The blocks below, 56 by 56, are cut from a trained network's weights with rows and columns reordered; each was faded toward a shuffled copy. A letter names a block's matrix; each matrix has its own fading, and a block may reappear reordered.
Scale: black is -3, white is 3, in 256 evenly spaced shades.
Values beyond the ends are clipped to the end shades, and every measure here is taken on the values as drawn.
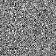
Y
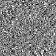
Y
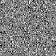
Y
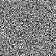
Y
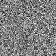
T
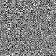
Y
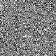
Y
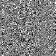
Y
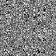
Y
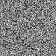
T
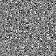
Y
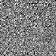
Y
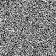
T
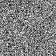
T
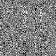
Y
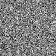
T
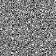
Y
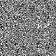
Y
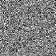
Y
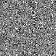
Y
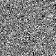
Y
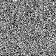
T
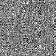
Y
